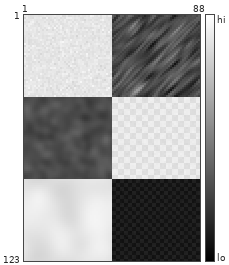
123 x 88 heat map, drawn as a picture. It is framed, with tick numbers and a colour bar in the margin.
The table splits into 3 rows of 2 panels. Panel 1,1: very high, fine-grained, faint in contrast. Panel 1,2: low, slanting up to the right. Panel 2,1: low, blotchy, faint in contrast. Panel 2,2: very high, checkered, faint in contrast. Panel 3,1: very high, smooth, faint in contrast. Panel 3,2: very low, checkered, faint in contrast.
